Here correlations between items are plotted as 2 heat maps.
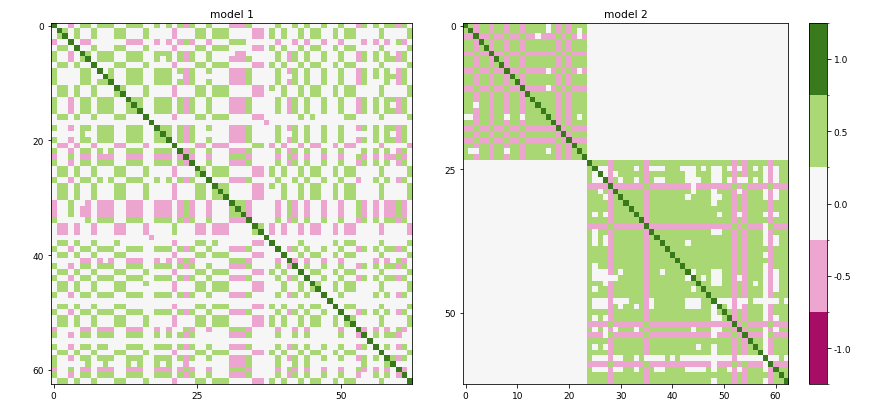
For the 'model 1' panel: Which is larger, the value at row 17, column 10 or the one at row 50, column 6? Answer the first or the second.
the second
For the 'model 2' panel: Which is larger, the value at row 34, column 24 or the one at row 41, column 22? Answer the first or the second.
the first
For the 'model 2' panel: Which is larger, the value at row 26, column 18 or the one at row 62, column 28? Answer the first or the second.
the first
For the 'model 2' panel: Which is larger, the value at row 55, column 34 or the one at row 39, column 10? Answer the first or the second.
the first
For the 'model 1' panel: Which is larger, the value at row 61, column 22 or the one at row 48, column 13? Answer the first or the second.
the first
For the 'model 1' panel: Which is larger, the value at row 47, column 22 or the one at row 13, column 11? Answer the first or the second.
the first
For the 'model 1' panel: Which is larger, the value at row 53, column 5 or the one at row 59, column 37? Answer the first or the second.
the second
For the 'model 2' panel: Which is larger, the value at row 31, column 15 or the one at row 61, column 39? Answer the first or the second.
the second
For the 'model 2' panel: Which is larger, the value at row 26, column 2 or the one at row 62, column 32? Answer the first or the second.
the second
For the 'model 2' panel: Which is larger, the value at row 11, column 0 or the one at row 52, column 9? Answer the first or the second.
the second
